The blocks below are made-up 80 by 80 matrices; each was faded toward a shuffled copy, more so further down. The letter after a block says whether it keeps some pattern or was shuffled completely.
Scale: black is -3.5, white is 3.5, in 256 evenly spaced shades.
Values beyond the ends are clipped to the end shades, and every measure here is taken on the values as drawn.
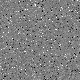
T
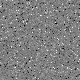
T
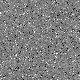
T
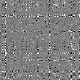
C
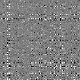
C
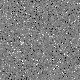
T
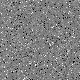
T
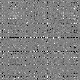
C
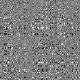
C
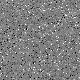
T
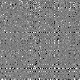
C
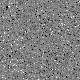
T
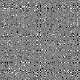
C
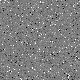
T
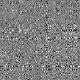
C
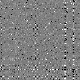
C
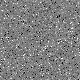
T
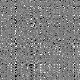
C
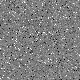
T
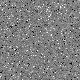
T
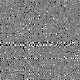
C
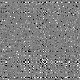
C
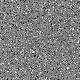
T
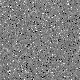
T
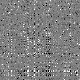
C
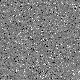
T
